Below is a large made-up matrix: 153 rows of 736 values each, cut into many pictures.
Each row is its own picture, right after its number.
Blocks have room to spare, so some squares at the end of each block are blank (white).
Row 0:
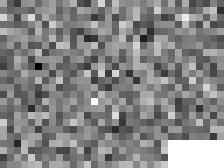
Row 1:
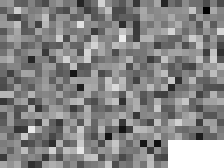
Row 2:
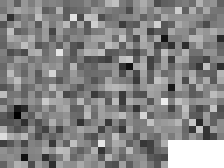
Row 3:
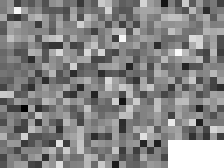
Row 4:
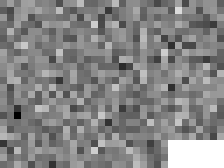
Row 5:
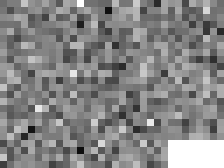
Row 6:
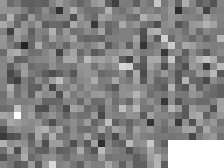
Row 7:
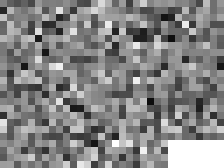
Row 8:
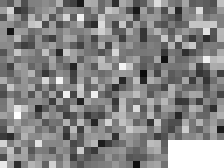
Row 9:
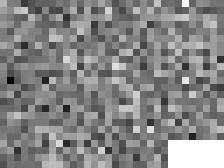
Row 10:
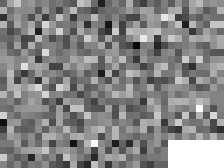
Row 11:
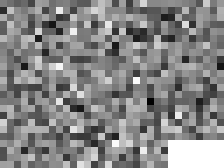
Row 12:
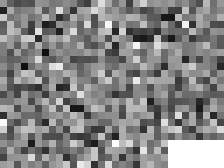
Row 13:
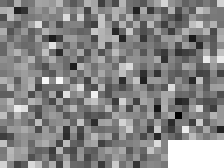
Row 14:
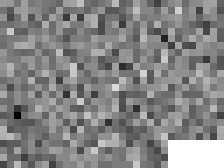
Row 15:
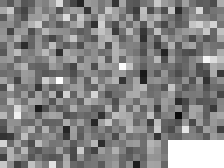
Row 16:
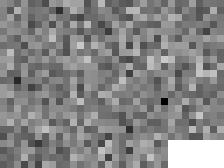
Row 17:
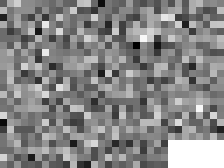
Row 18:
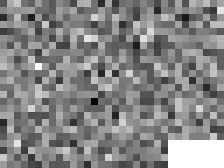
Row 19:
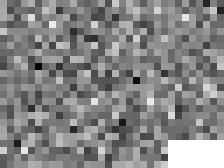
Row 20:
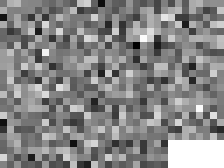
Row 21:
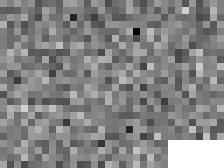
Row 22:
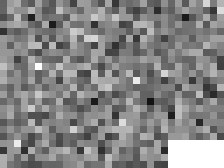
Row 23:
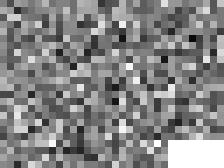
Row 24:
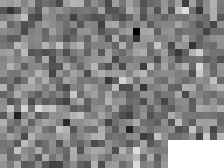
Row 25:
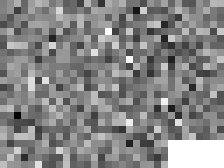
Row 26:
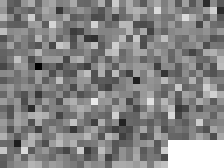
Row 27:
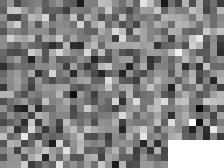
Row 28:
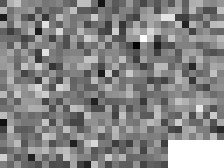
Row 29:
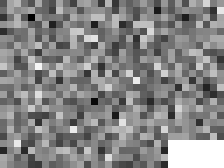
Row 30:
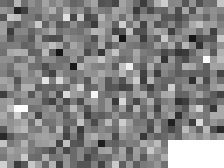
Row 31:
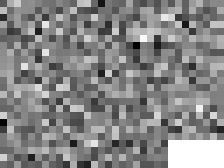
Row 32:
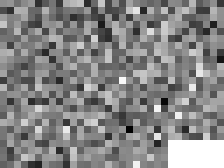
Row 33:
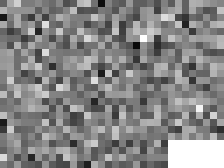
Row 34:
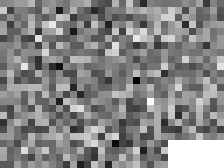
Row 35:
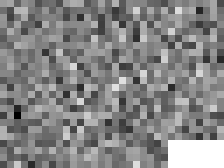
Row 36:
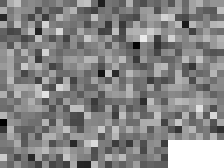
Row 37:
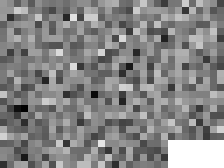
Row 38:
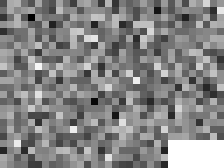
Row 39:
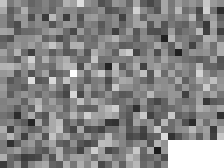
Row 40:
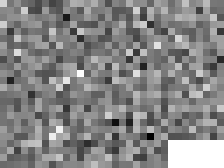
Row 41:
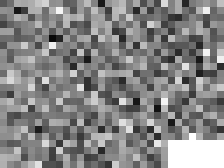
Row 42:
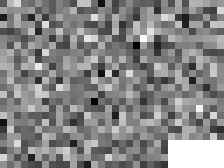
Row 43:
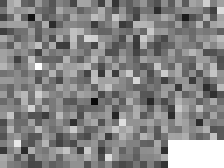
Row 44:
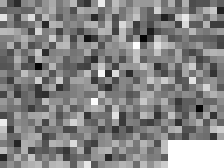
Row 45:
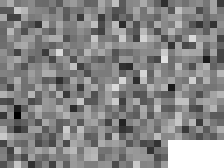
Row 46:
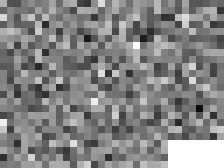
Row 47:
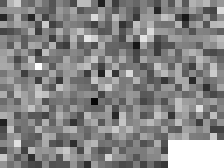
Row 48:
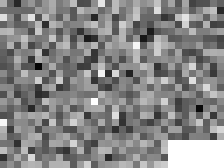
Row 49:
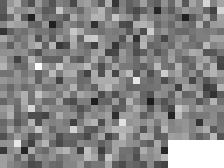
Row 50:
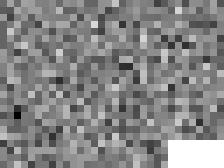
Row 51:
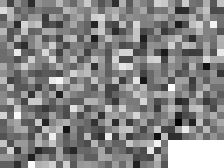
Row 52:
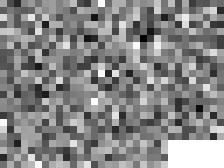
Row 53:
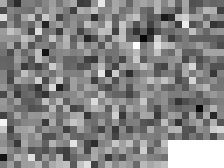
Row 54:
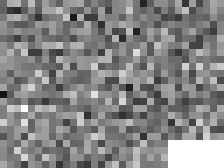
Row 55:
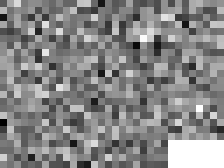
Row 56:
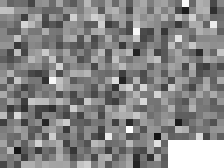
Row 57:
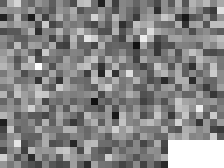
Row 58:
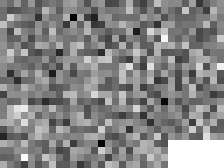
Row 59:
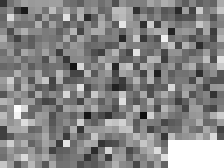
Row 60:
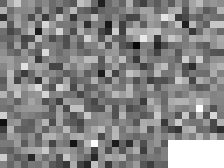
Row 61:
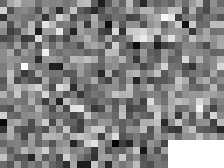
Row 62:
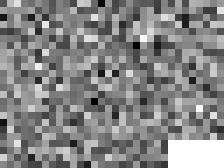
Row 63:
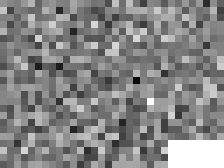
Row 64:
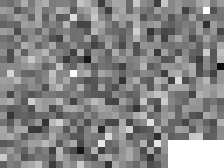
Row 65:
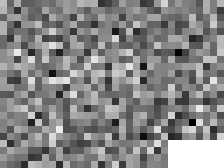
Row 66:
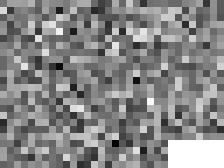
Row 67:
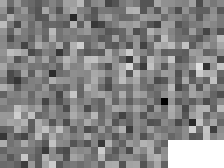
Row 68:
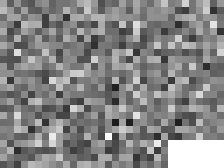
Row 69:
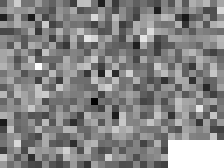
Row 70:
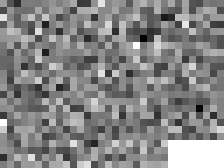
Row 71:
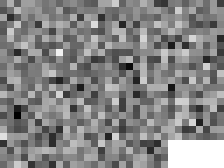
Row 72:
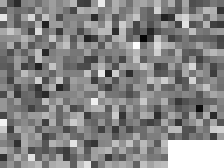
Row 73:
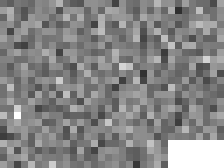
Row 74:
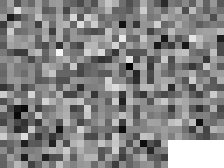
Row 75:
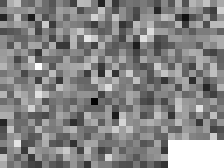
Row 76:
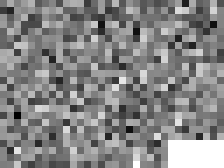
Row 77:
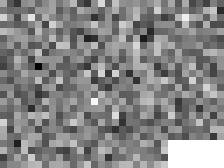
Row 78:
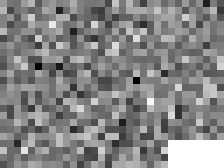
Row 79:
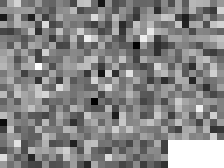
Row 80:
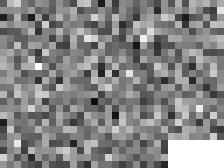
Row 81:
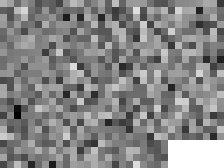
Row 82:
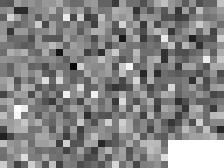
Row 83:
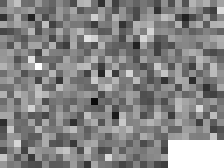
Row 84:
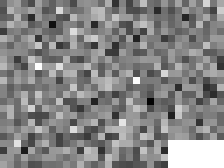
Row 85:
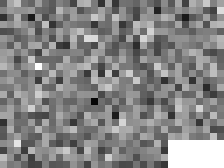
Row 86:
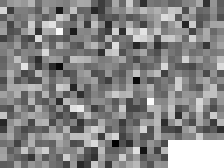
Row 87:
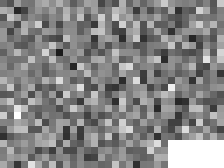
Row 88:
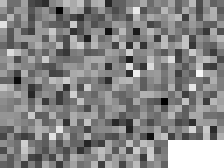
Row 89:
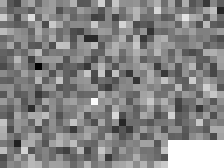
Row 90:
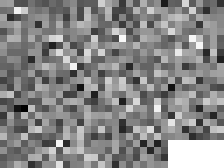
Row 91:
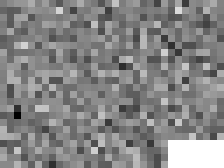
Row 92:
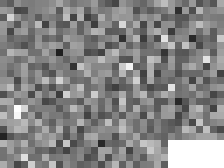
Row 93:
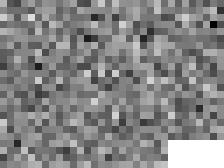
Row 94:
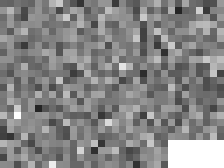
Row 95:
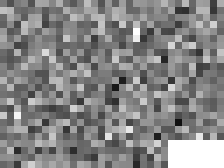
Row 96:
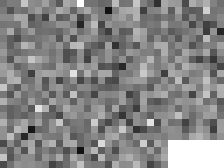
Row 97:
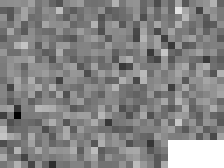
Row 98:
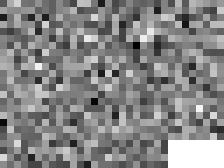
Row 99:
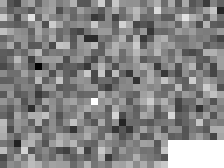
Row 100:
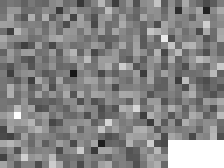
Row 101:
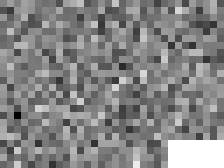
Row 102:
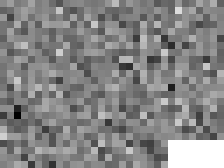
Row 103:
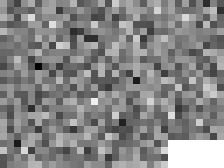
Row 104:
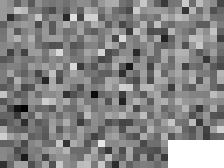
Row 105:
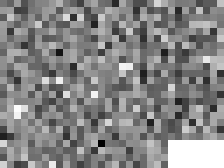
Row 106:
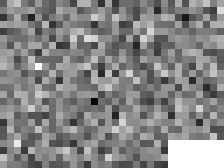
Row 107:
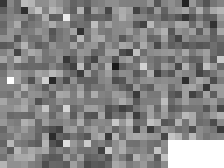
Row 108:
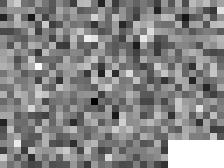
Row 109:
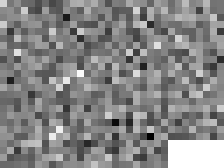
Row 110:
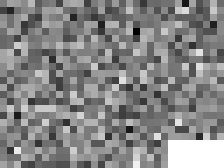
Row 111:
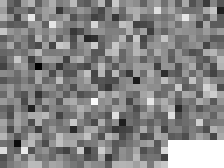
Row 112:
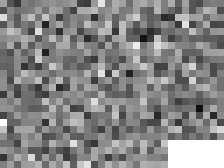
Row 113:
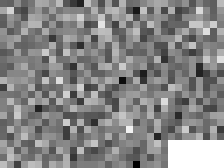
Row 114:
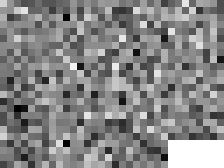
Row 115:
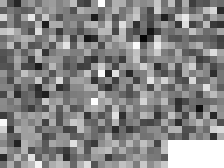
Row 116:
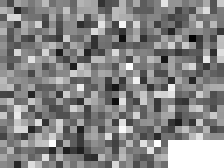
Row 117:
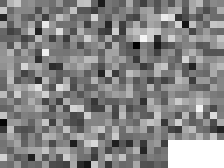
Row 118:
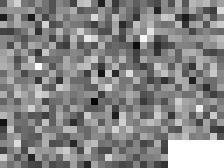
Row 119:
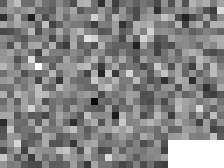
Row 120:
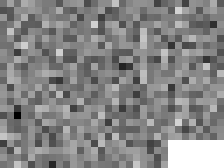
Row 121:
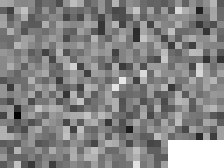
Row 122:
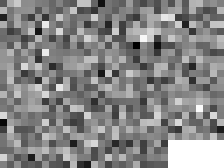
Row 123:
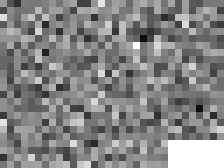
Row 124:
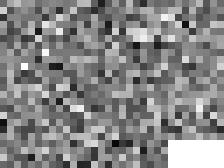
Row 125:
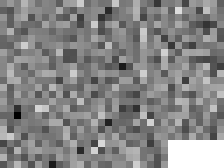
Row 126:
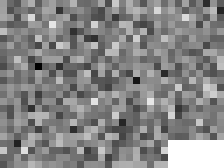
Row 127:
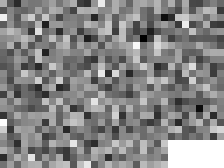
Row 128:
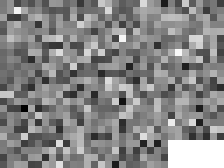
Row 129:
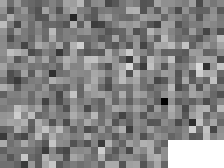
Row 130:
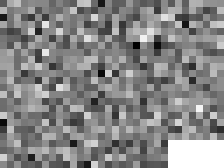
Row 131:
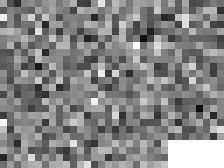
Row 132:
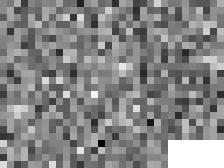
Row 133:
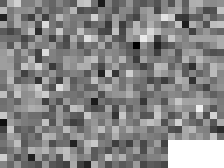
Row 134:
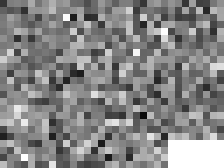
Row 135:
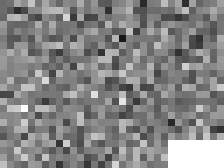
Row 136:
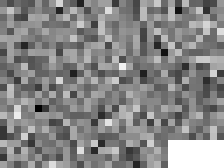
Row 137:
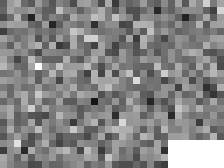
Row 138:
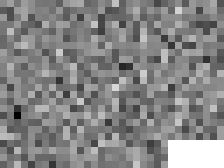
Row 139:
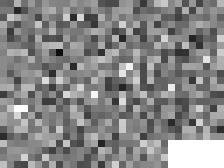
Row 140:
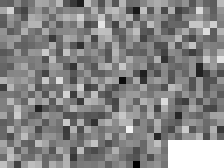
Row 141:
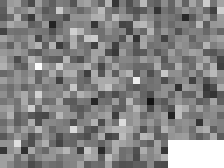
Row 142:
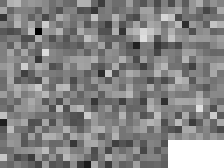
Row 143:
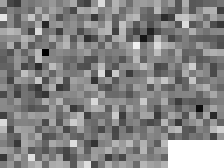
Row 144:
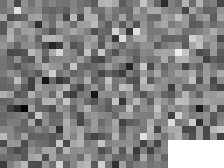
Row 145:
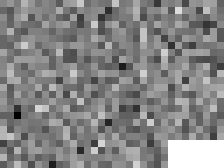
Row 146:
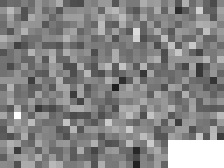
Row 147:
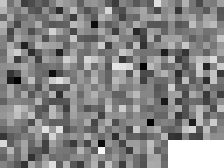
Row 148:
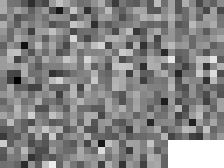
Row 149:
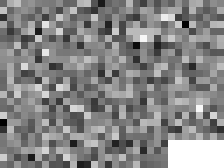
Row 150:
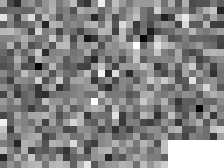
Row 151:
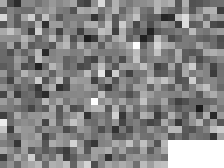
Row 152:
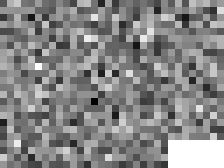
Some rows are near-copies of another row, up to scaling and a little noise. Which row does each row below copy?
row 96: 5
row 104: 37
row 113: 140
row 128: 3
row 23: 116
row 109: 40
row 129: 67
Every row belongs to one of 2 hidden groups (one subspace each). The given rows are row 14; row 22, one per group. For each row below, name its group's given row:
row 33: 22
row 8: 14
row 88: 14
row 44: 22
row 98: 22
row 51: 14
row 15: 14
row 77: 22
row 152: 22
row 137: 22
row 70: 22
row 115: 22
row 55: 22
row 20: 22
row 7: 22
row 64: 14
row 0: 22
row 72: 22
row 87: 14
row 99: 22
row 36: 22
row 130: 22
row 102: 14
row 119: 22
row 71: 14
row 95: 14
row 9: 14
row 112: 22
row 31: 22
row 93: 22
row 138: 14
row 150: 22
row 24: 14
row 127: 22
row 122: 22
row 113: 14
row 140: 14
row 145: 14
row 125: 14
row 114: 14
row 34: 22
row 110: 14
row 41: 14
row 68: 14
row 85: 22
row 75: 22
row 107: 14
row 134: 14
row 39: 14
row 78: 22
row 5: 14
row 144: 14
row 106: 22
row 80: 22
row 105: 14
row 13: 14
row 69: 22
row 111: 22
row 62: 22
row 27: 14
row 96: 14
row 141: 22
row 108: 22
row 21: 14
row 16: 14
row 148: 14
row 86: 22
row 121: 14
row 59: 14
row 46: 22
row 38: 22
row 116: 14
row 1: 14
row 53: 22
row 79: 22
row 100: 14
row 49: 22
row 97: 14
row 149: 22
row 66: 22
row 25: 14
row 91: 14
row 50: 14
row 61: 22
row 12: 22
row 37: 14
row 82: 14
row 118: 22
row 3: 14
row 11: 22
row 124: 22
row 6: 14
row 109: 14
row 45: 14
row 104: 14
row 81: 14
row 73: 14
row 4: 14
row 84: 22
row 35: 14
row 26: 22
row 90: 14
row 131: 22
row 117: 22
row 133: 22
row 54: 14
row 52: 22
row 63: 22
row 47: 22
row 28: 22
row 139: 14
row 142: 22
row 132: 14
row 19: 22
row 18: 22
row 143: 22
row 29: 22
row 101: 14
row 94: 14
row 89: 22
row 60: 22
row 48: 22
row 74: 14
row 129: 14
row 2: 14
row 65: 14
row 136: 14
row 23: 14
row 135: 14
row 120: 14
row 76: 14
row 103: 22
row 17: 22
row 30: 14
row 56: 14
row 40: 14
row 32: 14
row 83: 22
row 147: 14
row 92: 14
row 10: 22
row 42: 22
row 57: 22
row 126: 22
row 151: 22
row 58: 14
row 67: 14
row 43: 22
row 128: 14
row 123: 22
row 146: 14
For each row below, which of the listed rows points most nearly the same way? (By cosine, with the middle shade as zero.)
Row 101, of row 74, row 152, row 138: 138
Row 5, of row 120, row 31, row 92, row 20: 120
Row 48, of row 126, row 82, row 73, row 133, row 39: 126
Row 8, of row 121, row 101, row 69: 69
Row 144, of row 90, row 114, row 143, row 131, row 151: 90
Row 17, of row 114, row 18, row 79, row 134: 79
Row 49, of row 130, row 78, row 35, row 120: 130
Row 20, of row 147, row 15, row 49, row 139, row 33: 33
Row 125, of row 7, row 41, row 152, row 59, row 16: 41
